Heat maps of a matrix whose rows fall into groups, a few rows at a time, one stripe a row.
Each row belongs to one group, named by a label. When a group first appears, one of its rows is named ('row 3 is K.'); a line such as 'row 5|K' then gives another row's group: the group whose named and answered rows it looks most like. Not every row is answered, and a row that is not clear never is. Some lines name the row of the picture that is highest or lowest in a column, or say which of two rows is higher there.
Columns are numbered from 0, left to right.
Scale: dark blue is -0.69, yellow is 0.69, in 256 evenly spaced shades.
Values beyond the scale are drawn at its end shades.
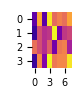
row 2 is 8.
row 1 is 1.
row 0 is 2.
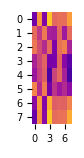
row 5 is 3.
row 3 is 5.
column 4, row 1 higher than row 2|Yes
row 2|8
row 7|2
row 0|2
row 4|5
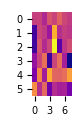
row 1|1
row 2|1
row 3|5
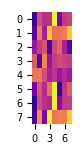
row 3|3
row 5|1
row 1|2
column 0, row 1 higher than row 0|Yes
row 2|5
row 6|1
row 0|1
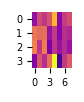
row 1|3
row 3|1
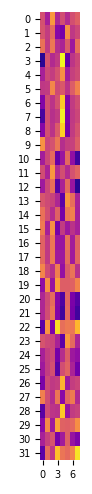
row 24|5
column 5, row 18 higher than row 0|Yes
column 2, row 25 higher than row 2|No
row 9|8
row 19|2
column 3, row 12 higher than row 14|No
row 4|1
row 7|1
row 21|5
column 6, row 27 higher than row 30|Yes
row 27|8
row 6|1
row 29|2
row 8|1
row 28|1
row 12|5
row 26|1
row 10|5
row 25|5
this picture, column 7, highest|31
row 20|5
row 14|8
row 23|8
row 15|3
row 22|2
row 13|8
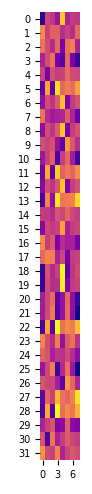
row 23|8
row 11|2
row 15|1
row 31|8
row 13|2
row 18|1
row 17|3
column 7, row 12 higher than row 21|Yes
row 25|5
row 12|1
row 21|5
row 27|2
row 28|2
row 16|3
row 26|8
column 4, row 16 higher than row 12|No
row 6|1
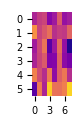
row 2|5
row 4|8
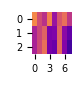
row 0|8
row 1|5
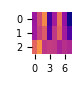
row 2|3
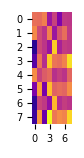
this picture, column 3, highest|7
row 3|2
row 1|8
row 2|1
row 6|1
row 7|2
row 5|2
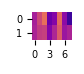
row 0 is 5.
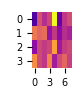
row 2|1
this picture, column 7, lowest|1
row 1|3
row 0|1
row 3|8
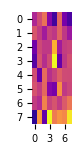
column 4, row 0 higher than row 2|No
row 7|2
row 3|1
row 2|1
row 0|5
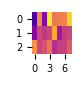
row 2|8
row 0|2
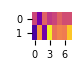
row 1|2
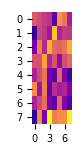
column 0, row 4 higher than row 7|Yes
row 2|2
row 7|2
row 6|5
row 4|5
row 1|1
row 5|3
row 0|8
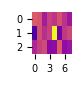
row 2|5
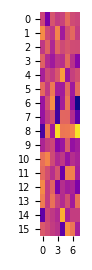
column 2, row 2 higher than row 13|No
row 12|3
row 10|3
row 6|5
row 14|1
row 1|8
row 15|8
